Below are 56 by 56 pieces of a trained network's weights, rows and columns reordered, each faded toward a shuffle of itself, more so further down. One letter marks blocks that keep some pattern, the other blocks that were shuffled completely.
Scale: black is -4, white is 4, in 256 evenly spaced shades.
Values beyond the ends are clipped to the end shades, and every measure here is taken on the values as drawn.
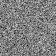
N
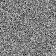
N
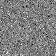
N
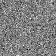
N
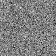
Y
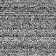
Y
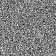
N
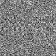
Y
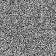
N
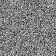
N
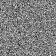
N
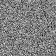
N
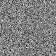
N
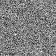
N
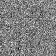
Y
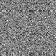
Y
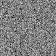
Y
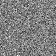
N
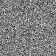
N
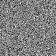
N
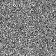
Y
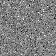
N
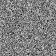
N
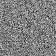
N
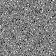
N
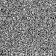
Y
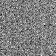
Y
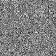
Y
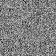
Y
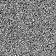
N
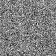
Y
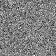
N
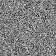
N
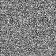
Y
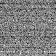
Y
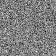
N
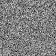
N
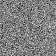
N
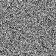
N
